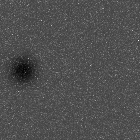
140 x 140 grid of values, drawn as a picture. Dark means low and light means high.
Average level on the scale: 30%. Dips: one, in the middle left. Ninth with the lowest average: middle left. Odd rows or columns: none. Stripes: none.
